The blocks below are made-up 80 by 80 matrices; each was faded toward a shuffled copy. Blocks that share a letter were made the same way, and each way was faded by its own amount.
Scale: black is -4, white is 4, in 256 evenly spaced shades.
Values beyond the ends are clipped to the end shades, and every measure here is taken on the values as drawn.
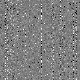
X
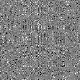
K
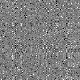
K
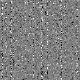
X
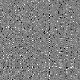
K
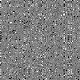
K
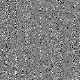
X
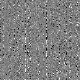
X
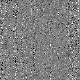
X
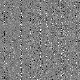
X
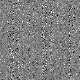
X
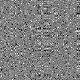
K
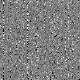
X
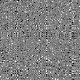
K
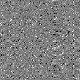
K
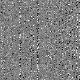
X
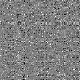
K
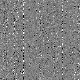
X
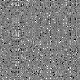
K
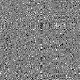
K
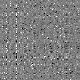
K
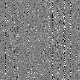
X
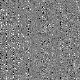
X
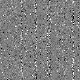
X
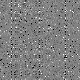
K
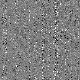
X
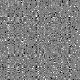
K
